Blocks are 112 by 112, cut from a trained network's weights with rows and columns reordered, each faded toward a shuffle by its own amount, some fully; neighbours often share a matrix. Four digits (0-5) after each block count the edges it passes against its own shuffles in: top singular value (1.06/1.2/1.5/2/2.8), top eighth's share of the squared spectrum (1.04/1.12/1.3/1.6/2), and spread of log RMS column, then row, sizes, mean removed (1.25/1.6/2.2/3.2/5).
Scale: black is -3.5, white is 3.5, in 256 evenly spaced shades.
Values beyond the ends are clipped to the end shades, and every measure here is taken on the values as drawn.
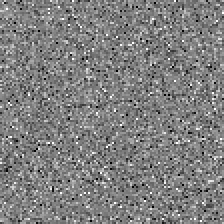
2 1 0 0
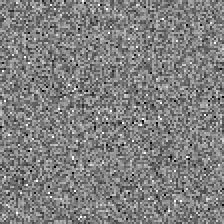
0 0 0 0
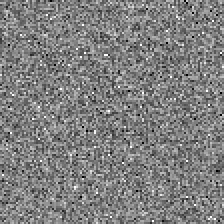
1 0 0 0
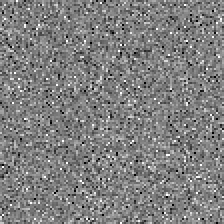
2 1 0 0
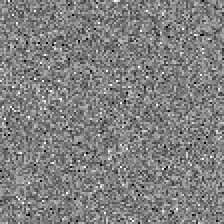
0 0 0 0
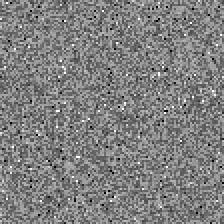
0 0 0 0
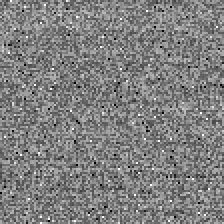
2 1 0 0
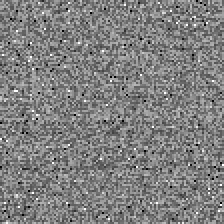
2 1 0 0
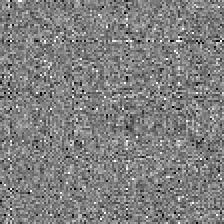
4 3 2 2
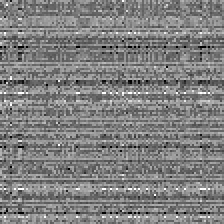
5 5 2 3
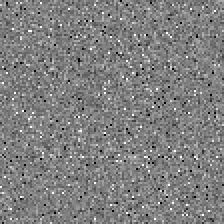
1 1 0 0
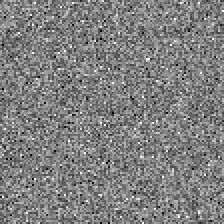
0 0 0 0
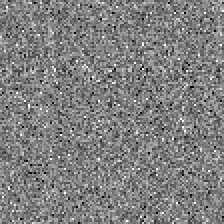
2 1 0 1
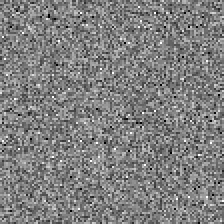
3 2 0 1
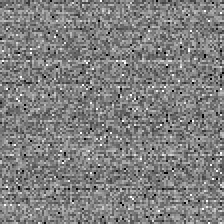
3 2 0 1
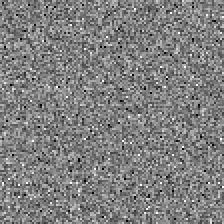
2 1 0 0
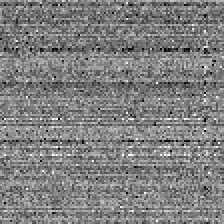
5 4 2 3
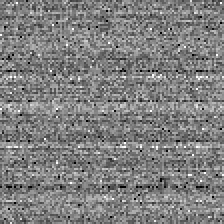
4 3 1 2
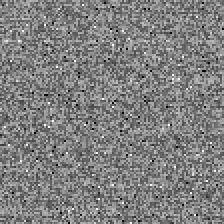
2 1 0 0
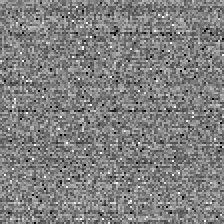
3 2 0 1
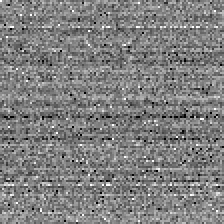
4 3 1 2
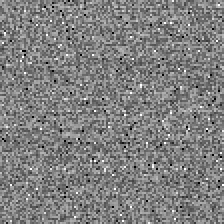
2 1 0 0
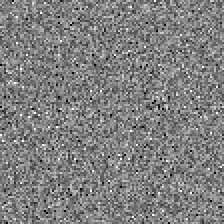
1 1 0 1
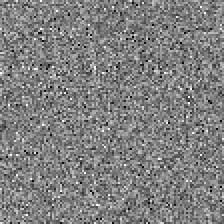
2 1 0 1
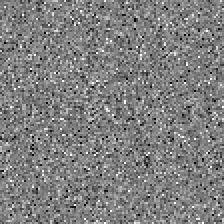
3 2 0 1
